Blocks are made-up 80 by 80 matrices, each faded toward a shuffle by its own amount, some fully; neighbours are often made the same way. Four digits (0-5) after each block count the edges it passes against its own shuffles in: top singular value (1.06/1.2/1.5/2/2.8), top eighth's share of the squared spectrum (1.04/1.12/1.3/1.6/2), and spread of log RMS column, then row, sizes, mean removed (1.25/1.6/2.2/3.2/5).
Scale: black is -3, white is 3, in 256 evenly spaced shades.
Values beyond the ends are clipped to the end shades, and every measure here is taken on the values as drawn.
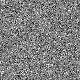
0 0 0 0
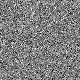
0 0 0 0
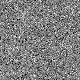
0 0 0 0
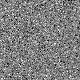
0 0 0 0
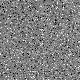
0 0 0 0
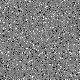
2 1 0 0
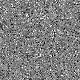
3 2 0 1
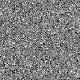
3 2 1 0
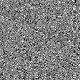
3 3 1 1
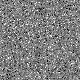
2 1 0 0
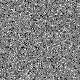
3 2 0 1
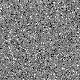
2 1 0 0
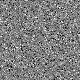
2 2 0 0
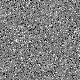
2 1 0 0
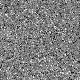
1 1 0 0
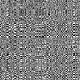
5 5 3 3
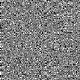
4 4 2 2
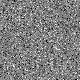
2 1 0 0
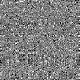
4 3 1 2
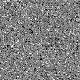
3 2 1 0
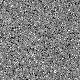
1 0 0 0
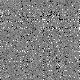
2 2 2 2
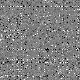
2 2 2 2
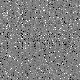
3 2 1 1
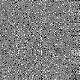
4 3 2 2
